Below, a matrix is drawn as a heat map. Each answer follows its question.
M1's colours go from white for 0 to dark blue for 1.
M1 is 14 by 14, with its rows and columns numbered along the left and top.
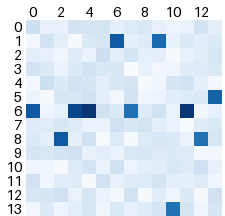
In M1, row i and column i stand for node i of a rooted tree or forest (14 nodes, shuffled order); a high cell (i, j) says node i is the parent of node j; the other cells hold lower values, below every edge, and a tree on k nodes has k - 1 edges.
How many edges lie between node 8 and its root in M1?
0
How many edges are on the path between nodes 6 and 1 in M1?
1
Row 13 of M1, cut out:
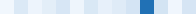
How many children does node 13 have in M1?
1
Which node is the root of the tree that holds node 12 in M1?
8
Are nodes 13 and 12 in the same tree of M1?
no
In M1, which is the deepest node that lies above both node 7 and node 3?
6
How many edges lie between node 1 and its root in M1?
0
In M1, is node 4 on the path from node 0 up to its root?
no
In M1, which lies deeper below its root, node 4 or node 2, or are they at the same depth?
node 4
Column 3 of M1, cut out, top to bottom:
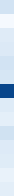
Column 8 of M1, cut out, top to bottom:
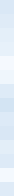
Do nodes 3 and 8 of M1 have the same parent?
no
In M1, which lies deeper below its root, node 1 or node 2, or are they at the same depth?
node 2
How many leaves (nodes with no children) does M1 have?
9
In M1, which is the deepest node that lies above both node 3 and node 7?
6
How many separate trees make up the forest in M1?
3
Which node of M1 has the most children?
6
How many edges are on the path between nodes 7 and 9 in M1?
3
